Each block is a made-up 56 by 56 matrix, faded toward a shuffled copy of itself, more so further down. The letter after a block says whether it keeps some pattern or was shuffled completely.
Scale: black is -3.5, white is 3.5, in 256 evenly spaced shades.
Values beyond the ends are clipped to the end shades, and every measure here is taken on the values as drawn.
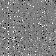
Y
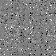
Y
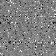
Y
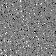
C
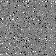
Y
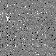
Y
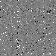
Y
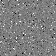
C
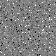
Y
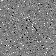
C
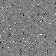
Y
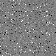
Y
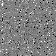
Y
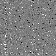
Y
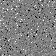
C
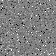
C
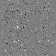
Y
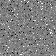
C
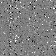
Y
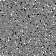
C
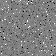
C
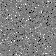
C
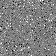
C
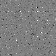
Y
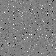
Y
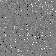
Y
